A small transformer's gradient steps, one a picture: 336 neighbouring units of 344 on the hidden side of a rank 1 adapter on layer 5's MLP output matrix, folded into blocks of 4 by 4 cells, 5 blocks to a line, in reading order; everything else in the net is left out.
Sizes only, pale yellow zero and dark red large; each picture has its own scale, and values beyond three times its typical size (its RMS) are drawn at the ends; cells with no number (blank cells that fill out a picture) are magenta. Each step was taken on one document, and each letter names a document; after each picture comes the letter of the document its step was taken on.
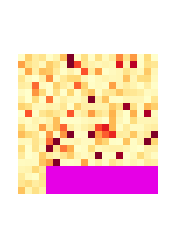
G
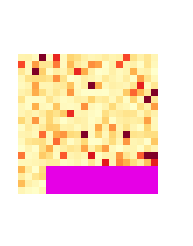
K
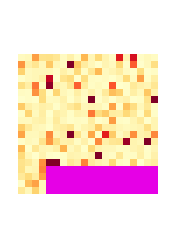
G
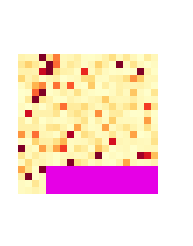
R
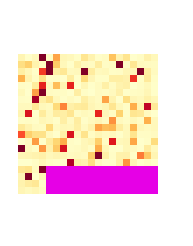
R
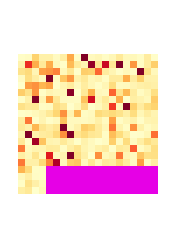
G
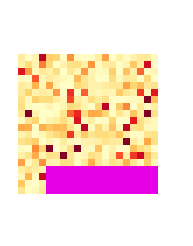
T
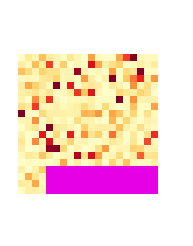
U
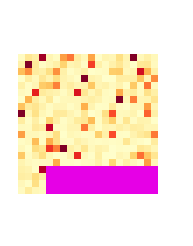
U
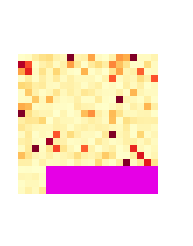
U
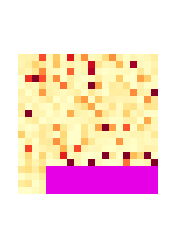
K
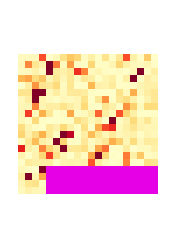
R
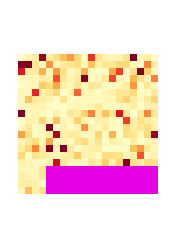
U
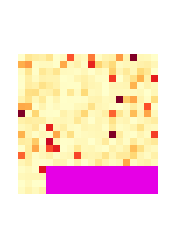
U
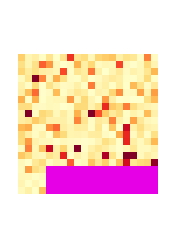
T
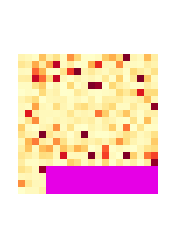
K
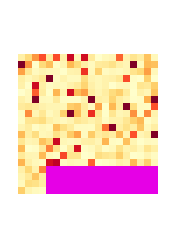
G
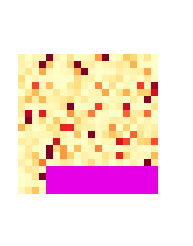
T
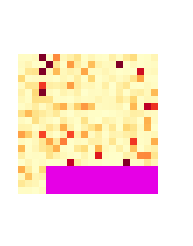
R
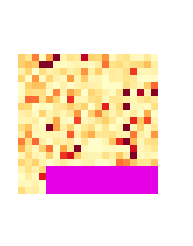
T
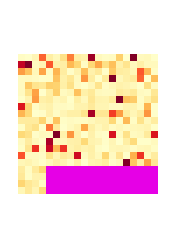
U
